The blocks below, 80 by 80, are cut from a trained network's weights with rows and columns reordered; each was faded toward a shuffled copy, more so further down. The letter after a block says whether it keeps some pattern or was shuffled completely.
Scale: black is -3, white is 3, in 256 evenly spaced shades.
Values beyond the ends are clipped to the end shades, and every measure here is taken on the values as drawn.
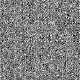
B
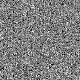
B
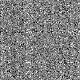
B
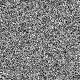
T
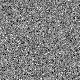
T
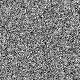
T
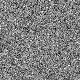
T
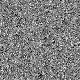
T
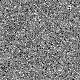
T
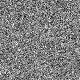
T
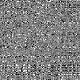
B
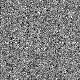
B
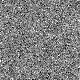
T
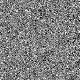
B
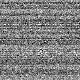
B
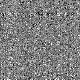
B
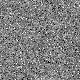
T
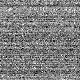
B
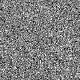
B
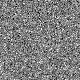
T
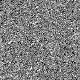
B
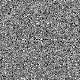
B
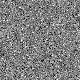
T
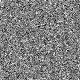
T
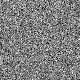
T
